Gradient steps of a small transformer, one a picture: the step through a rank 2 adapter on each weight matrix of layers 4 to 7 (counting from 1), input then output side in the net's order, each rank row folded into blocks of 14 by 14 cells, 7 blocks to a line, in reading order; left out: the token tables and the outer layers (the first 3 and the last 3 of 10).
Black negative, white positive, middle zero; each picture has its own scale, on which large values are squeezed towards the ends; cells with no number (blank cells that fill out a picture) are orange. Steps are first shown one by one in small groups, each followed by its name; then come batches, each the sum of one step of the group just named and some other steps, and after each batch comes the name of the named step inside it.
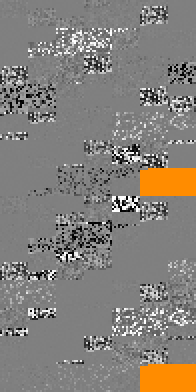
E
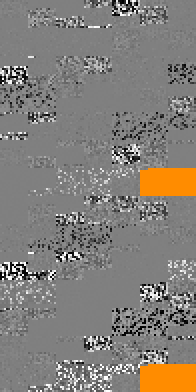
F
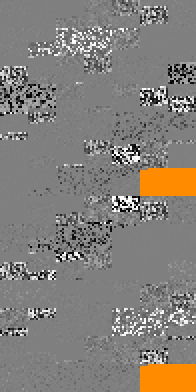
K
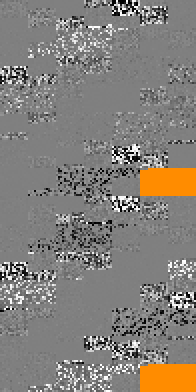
F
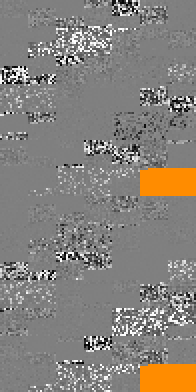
F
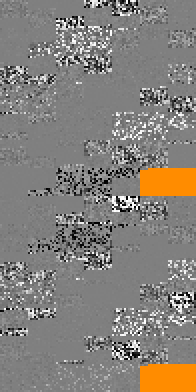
K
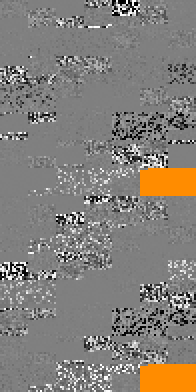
F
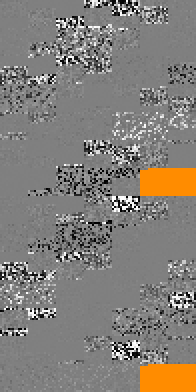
K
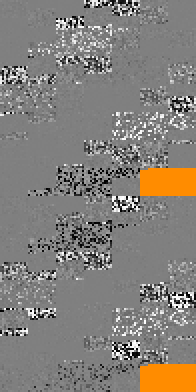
E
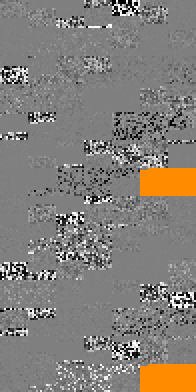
F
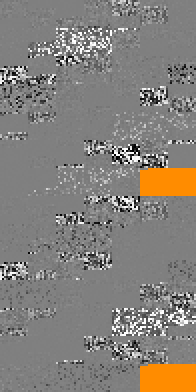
K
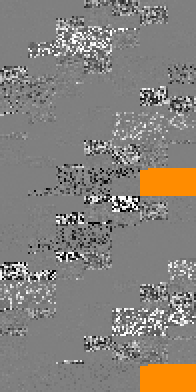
K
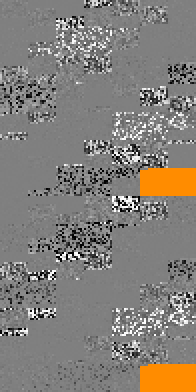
K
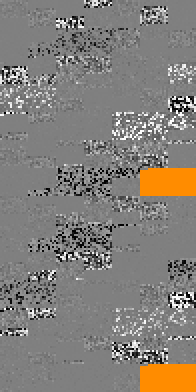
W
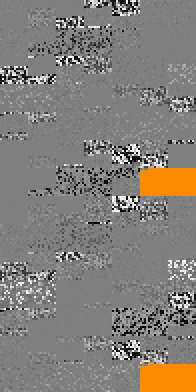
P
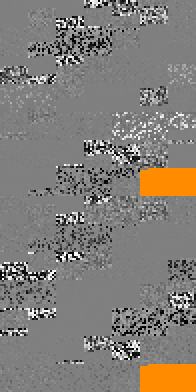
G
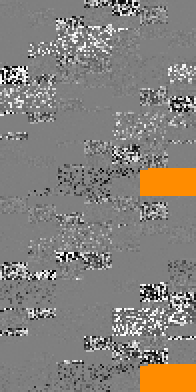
W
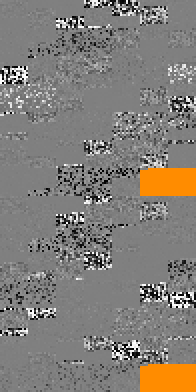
W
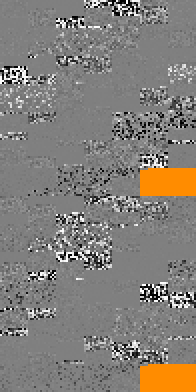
W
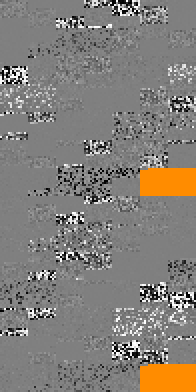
W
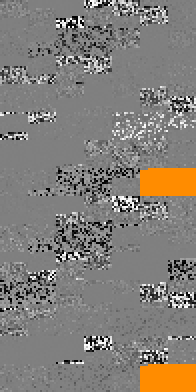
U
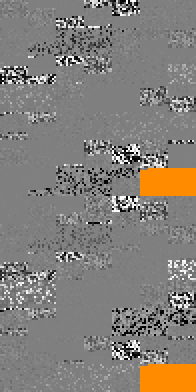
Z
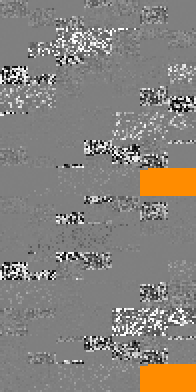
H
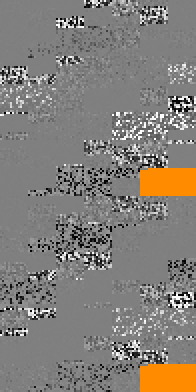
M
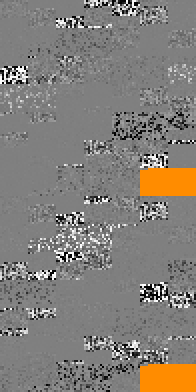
U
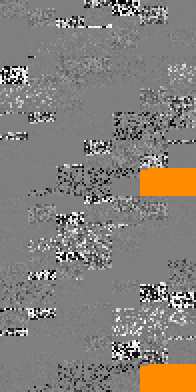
M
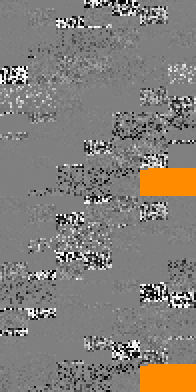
M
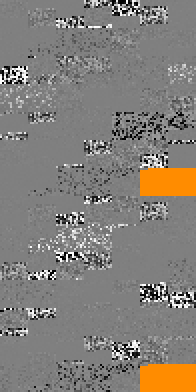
M
